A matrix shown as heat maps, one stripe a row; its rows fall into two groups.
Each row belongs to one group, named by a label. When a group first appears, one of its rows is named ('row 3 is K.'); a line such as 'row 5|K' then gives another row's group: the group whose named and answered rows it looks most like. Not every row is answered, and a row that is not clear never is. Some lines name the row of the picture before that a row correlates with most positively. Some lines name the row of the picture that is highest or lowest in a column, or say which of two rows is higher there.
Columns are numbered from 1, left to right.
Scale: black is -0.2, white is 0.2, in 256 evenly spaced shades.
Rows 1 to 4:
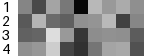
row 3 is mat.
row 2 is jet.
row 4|mat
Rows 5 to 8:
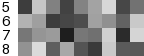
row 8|jet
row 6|jet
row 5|jet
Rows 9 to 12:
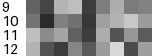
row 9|mat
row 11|mat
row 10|mat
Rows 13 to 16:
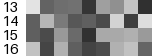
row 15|mat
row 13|mat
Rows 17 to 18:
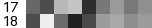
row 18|jet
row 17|mat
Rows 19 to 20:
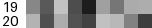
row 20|mat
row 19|mat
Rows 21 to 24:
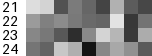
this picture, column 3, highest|24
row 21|jet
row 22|jet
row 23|jet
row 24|mat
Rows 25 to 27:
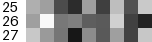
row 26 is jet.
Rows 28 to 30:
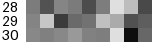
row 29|jet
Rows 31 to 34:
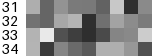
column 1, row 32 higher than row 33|No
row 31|jet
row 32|mat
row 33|jet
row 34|mat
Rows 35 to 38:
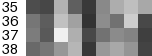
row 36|mat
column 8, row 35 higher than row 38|Yes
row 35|mat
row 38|mat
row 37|mat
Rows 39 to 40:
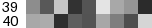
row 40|jet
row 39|mat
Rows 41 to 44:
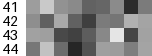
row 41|jet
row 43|jet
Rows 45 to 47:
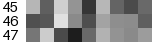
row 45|mat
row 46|mat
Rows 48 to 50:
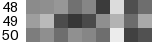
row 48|jet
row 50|jet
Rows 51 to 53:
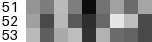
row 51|mat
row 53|mat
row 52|mat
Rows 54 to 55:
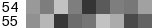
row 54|mat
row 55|jet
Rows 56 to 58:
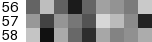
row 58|mat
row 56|jet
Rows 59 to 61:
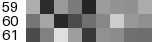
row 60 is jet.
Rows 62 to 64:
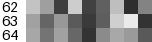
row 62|jet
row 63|mat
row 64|mat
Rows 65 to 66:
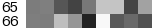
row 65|jet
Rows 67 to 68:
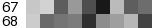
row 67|jet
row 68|mat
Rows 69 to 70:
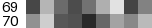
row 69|jet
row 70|jet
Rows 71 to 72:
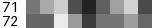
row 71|mat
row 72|mat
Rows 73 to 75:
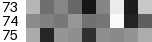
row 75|mat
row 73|jet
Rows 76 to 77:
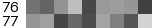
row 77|jet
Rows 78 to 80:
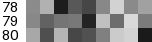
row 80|mat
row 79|mat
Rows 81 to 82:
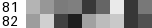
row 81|jet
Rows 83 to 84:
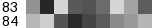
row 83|mat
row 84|jet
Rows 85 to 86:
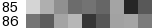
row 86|mat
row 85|jet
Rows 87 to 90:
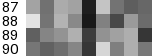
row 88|mat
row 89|mat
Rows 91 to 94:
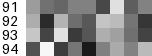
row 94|jet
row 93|mat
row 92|mat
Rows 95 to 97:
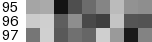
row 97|jet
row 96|jet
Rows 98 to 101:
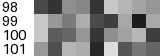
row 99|jet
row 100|mat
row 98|mat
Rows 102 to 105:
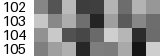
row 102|mat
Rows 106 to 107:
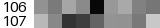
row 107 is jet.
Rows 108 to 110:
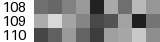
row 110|mat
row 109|jet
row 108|mat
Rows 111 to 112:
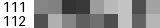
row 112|jet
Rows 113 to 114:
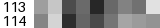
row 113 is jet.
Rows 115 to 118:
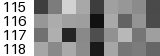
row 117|jet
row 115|mat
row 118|mat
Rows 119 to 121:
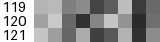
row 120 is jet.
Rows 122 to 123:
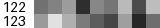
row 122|jet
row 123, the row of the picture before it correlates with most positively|119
